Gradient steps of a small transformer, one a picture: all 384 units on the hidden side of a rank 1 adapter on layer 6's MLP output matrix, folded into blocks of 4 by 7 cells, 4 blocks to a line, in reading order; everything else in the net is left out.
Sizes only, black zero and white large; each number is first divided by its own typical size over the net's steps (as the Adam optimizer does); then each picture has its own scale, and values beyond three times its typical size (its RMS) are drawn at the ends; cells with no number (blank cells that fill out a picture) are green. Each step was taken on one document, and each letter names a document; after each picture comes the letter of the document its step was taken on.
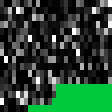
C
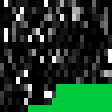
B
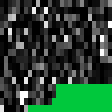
C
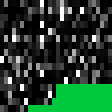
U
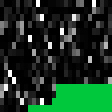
C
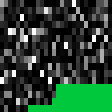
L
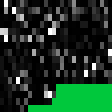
B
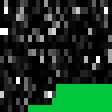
B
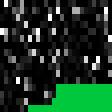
B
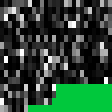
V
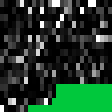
U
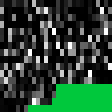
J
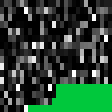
L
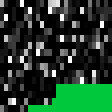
U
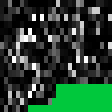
L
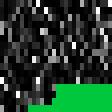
C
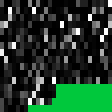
C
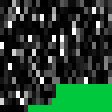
C
